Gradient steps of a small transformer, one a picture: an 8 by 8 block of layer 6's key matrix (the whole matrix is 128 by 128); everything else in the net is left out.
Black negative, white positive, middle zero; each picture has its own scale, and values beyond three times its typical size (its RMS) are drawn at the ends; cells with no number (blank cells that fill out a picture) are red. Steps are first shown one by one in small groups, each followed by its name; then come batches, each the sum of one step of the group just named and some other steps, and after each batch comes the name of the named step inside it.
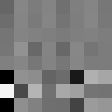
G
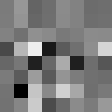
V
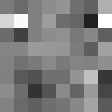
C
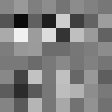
V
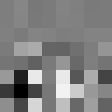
V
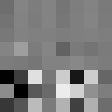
G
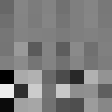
G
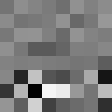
C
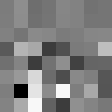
V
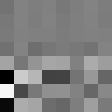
G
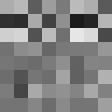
V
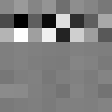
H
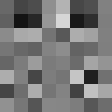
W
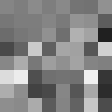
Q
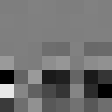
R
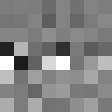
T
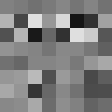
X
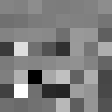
Q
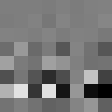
T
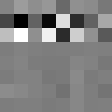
H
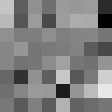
Q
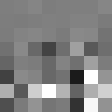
Q
